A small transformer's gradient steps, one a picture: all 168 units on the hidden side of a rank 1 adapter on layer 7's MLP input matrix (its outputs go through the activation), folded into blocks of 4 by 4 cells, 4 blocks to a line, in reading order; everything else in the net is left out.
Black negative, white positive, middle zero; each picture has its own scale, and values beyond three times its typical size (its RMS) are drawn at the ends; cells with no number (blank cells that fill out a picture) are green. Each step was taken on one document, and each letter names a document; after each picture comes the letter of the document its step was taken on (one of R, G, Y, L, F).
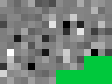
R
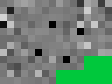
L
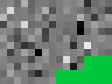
L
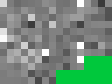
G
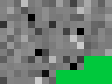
L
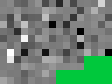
R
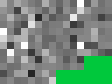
G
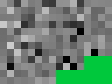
L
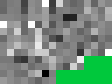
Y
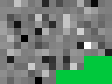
Y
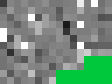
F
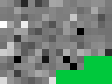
R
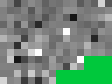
Y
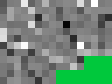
F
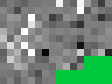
G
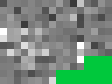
G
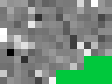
F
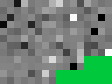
Y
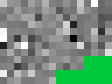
F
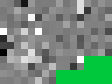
G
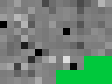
L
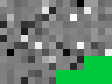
Y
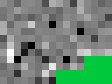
R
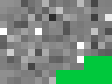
G
